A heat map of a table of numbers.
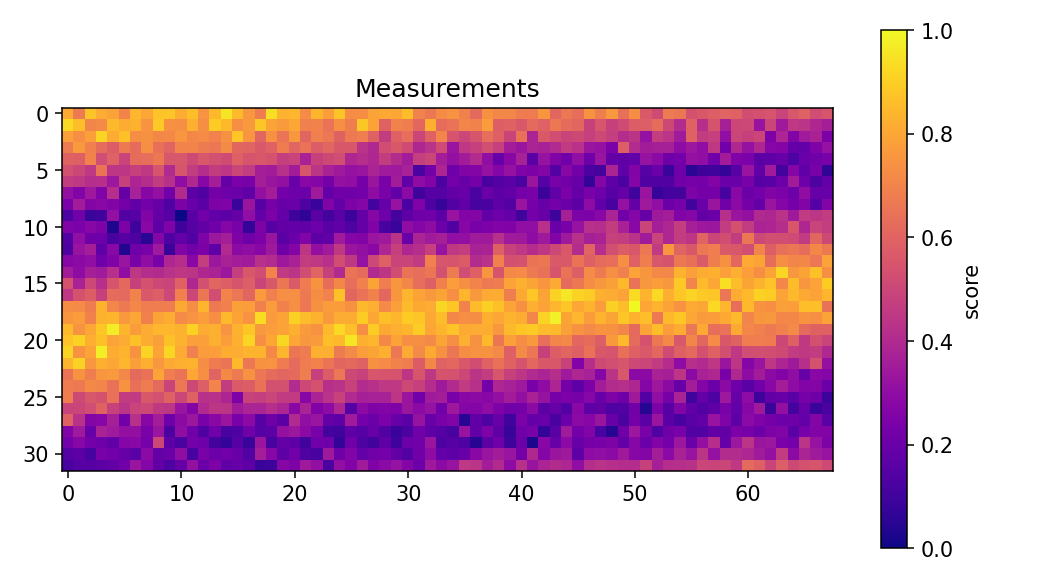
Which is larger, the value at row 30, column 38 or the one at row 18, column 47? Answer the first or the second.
the second
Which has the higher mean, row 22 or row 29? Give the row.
22
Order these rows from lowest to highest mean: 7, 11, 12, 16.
7, 11, 12, 16
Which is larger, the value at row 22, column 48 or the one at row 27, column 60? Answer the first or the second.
the first
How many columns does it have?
68
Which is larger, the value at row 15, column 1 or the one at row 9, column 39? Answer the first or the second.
the first
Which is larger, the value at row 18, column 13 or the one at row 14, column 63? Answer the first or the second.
the second
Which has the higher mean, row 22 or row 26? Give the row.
22
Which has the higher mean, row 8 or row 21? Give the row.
21
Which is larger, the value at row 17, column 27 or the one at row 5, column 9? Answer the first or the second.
the first
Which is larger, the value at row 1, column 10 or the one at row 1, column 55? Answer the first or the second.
the first
